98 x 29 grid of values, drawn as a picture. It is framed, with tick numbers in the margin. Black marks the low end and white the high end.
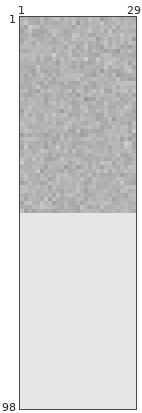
The table splits into 2 rows of 1 panel. Panel 1,1: high, fine-grained, faint in contrast. Panel 2,1: very high, flat.
